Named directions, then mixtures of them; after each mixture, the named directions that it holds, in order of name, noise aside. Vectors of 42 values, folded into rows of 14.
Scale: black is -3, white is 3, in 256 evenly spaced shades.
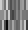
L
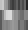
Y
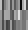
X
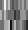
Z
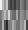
L, Y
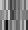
L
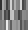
L, X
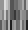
L, Z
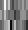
Z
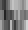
Y, Z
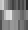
Y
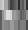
Y
